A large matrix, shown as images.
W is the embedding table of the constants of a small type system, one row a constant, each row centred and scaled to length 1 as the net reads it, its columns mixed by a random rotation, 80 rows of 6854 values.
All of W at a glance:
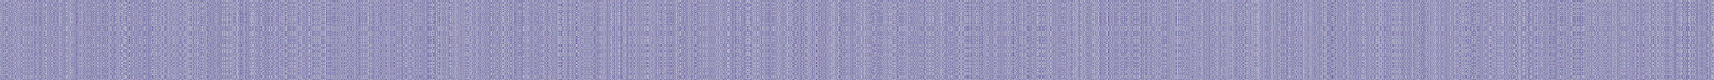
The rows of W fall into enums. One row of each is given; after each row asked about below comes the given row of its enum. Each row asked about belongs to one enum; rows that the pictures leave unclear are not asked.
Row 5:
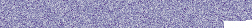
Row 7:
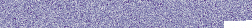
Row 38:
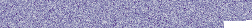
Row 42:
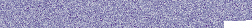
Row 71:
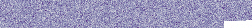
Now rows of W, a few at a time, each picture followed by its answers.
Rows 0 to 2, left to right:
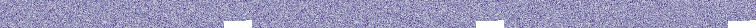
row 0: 38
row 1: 38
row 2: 7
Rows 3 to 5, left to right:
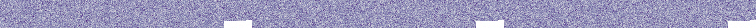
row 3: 71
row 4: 5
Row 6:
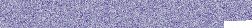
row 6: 71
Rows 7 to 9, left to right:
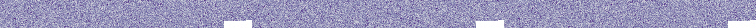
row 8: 38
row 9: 7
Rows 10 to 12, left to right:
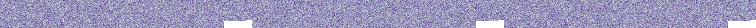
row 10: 5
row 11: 71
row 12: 5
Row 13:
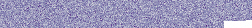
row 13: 42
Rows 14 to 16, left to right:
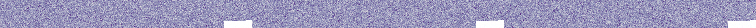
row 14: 42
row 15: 71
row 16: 38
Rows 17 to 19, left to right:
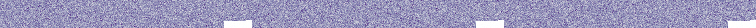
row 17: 42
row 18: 38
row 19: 5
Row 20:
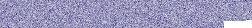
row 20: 38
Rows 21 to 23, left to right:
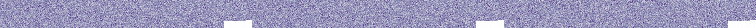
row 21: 42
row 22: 42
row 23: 7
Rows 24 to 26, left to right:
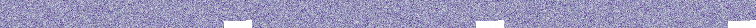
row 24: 5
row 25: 38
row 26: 71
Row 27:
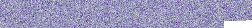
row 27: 71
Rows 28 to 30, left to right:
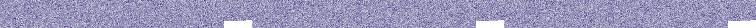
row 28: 7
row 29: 71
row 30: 71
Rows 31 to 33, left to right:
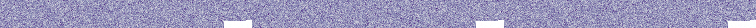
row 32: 38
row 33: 5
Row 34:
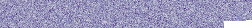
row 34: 38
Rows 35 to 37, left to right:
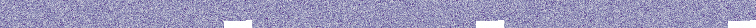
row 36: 7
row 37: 71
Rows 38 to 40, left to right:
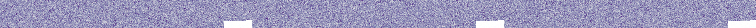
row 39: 7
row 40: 71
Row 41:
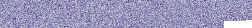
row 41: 7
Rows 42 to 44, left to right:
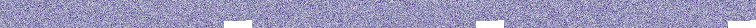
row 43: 7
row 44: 5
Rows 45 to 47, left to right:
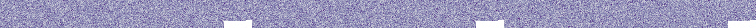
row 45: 5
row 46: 5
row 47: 7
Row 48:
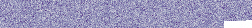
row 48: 71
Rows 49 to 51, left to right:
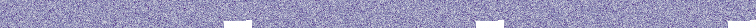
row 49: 38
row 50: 5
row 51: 5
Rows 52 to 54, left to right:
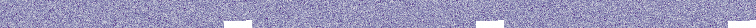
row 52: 38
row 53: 7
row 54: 42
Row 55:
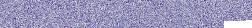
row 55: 7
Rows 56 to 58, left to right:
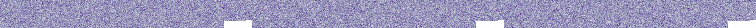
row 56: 71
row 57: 5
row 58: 38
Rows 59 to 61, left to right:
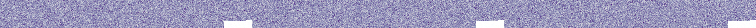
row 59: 5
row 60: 71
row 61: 7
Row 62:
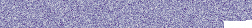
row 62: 5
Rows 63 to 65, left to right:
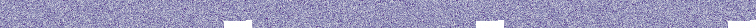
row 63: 5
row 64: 7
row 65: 5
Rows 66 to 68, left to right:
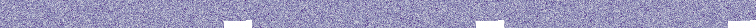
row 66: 5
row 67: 38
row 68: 71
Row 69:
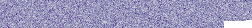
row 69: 38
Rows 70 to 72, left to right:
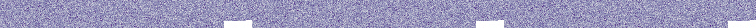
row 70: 42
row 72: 42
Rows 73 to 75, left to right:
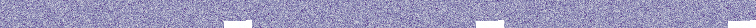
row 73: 5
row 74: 38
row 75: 71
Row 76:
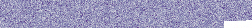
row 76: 71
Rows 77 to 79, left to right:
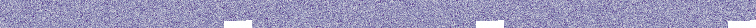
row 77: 71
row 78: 7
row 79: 5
